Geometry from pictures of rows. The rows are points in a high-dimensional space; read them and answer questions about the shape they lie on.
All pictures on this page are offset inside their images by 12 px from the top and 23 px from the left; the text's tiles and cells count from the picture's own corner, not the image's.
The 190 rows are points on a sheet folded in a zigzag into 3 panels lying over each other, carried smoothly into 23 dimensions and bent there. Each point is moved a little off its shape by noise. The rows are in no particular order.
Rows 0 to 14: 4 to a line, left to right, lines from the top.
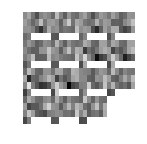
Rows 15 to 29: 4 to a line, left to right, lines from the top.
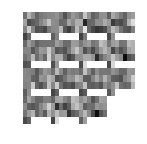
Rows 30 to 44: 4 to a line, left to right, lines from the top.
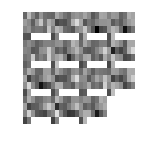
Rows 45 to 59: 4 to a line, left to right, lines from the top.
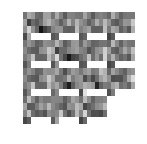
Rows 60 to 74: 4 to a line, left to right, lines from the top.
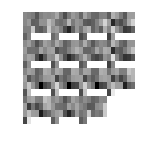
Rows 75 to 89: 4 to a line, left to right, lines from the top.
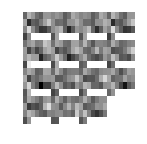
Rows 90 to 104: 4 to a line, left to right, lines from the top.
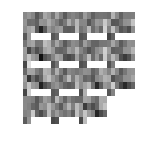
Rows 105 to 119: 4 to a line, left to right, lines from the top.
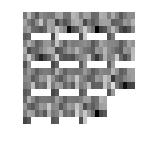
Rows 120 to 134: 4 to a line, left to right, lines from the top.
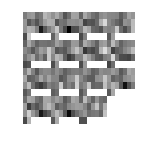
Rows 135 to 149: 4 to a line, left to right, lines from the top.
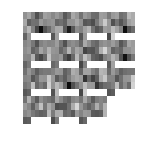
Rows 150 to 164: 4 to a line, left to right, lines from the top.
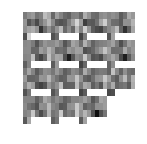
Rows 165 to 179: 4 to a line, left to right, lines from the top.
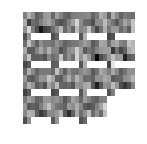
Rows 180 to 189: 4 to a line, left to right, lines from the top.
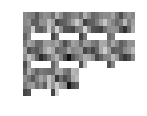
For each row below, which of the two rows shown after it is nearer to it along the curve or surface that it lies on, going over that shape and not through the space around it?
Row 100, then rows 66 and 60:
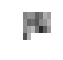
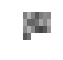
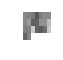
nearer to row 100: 60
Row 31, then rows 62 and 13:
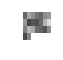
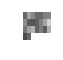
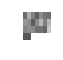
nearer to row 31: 62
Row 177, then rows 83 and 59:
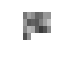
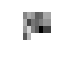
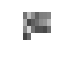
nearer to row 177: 83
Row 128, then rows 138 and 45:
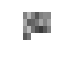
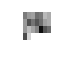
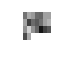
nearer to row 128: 45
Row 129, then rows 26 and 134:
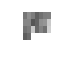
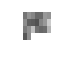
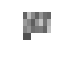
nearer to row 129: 26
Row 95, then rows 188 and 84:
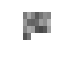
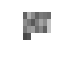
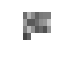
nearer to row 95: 188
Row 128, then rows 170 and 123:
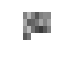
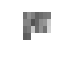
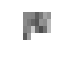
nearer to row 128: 170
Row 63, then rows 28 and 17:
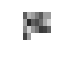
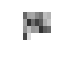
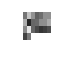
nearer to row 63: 17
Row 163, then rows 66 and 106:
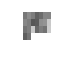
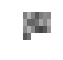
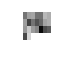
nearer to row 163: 66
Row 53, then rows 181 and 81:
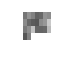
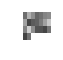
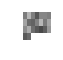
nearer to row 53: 81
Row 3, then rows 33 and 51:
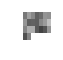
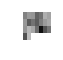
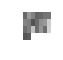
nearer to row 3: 51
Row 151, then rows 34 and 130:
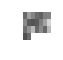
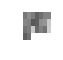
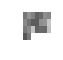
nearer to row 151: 34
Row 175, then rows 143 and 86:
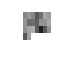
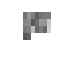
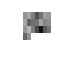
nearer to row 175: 86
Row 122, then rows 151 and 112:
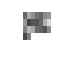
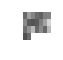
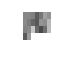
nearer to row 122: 151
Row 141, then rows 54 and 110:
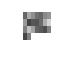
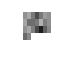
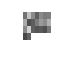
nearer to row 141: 110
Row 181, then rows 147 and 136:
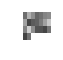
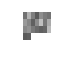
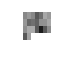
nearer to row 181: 147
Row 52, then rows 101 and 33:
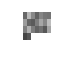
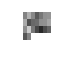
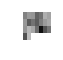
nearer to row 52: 101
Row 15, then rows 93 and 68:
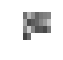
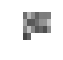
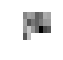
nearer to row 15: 93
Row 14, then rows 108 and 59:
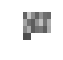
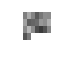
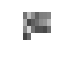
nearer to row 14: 59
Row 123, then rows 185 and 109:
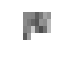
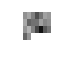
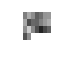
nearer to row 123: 185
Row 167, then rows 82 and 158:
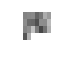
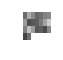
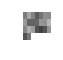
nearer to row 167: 158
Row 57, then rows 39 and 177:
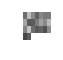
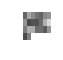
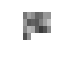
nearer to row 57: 39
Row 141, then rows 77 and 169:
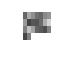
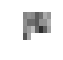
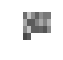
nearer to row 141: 169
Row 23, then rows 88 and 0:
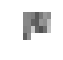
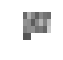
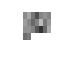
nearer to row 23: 0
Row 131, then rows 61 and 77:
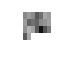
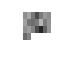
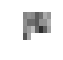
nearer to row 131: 77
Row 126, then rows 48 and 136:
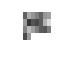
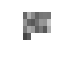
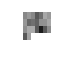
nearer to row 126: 48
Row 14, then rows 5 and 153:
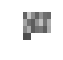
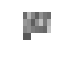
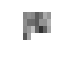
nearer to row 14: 5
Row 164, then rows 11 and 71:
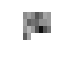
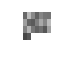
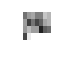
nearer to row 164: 71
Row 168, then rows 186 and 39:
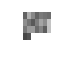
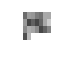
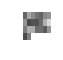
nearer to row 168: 39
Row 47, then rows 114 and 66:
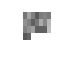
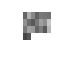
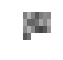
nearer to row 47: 66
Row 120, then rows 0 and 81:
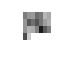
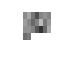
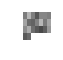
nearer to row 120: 0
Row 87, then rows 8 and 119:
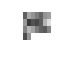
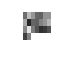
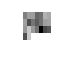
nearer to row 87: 8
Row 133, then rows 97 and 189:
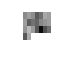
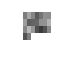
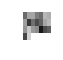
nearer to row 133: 189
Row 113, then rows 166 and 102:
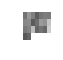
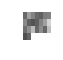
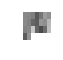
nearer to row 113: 166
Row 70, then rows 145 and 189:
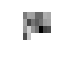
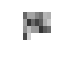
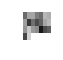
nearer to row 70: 189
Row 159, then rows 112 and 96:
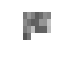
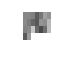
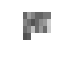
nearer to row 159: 96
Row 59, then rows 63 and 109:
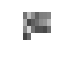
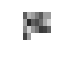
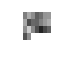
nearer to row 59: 63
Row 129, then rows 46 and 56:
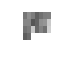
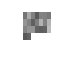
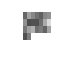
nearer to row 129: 46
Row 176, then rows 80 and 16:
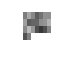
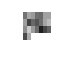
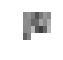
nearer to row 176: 80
